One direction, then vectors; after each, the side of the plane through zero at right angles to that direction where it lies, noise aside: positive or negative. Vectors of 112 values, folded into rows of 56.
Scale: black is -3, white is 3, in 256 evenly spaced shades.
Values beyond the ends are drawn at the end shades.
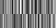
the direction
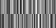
negative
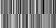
negative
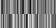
negative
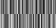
positive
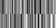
positive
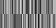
positive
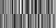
positive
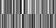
negative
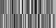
positive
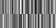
positive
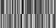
positive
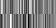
positive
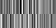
negative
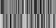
positive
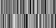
negative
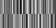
negative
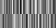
negative
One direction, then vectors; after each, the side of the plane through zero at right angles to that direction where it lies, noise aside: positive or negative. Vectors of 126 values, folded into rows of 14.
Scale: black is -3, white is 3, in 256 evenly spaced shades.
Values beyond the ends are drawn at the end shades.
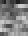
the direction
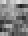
negative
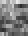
negative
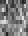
positive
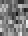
positive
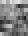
negative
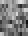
negative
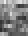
negative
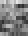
negative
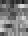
positive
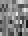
negative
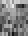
negative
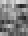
negative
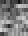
positive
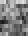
negative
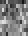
positive
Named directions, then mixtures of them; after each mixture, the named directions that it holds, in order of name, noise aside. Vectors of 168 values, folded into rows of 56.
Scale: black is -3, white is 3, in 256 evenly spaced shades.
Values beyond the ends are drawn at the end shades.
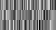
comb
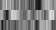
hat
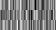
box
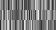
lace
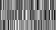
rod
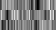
hat, lace, rod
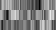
hat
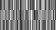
box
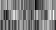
box, hat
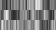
hat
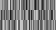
box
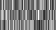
comb, lace, rod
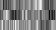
hat, rod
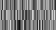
comb, rod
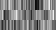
box, comb, hat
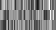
comb, hat, rod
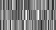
lace, rod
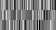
comb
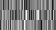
box, lace, rod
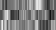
hat
